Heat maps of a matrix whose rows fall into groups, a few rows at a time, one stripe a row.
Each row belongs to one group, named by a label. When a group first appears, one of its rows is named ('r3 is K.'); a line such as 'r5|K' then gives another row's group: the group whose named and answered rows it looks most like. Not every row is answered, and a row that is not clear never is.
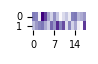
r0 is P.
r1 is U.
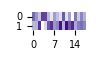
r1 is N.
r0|P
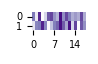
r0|N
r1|U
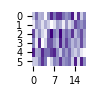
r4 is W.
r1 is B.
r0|N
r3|N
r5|U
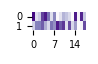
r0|P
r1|U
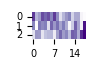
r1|U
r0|W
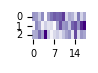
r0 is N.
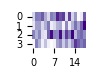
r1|B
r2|N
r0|U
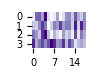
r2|P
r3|W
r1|U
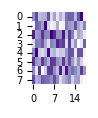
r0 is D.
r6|N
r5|W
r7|W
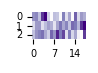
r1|B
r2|U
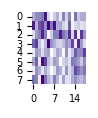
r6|B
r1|W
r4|B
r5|P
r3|D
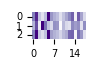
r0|D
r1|P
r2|D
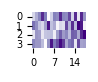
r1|D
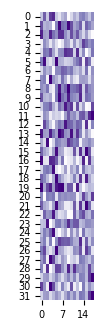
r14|N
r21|D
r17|P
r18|D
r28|N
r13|W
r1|N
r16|P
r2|W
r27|P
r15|D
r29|B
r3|B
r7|P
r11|B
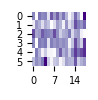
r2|W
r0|U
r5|P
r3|U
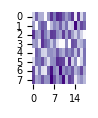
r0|N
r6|N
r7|W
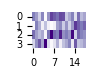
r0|N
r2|N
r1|B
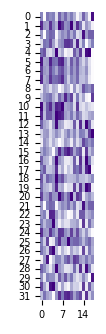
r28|D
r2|U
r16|D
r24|W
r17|D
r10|W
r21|U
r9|U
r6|W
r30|P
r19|D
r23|P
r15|N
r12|D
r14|B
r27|N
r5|W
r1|W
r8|B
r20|W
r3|U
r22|P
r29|U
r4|D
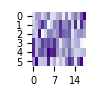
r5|D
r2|N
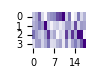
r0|N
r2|D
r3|B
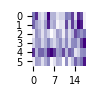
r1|D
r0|D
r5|B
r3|B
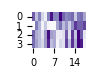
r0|N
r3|D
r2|D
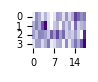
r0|B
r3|B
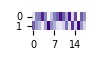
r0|U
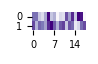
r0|D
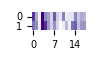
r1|P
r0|P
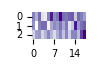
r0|N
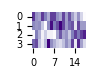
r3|D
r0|W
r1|N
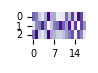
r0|D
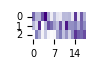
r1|N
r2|B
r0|P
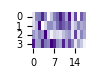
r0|U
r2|P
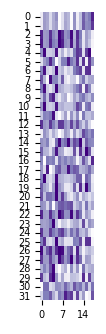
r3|W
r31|U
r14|N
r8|D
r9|P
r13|B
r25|D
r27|W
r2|W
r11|P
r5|U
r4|D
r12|W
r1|B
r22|W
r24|W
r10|D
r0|B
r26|W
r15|D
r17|N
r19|D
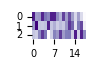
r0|W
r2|U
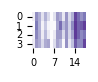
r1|B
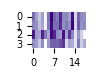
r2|W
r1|N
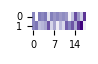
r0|U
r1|D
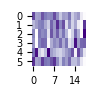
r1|U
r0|W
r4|D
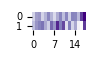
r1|U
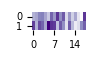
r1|W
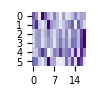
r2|B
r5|D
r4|U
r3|B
